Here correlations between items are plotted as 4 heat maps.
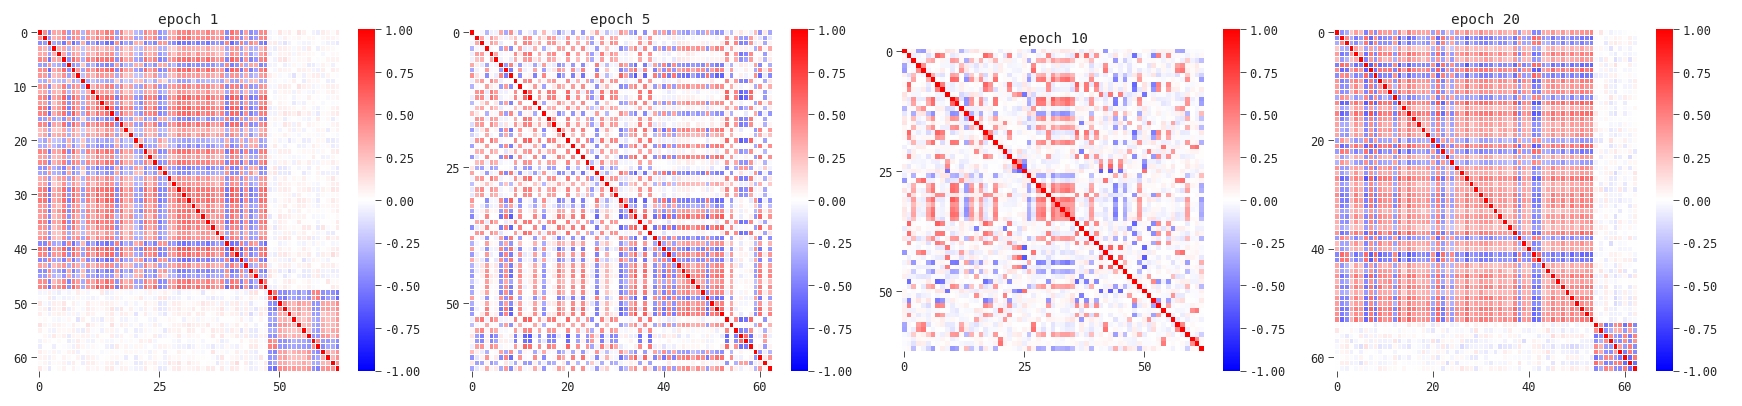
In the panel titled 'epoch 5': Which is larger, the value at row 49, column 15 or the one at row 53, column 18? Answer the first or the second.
the first
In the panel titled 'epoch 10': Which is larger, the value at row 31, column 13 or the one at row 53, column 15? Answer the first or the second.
the second
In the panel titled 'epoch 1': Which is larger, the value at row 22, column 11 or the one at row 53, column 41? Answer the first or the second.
the first
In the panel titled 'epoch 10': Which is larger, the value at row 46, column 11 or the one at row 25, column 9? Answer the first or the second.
the first
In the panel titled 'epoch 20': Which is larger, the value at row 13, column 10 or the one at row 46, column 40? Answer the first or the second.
the first
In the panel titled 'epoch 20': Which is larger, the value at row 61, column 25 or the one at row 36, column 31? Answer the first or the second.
the second
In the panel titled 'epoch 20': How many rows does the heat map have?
63
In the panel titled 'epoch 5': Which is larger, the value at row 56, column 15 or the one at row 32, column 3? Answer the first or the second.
the first
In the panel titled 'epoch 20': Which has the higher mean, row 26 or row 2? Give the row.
26
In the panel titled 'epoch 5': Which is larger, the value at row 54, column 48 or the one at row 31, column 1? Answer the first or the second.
the first
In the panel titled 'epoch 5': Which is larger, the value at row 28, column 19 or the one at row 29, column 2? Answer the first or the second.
the second
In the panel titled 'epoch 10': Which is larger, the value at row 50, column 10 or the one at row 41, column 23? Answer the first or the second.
the second
